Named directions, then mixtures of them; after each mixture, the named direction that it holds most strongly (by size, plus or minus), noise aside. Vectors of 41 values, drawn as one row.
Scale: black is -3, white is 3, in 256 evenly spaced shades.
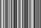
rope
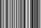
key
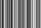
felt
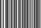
rope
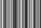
rope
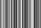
rope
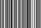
felt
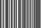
rope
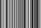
key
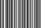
felt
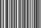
rope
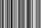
felt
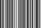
felt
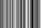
key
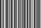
rope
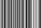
key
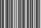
felt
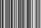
felt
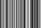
key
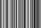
key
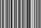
felt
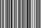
felt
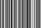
felt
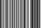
key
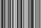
rope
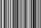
felt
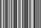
rope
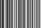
felt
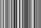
rope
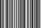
key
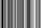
felt
